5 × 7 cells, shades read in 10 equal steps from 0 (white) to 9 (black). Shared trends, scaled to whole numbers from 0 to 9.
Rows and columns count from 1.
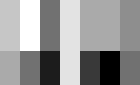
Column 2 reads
0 0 0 5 5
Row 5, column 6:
9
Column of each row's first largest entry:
3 3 3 6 6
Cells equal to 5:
7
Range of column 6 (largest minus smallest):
6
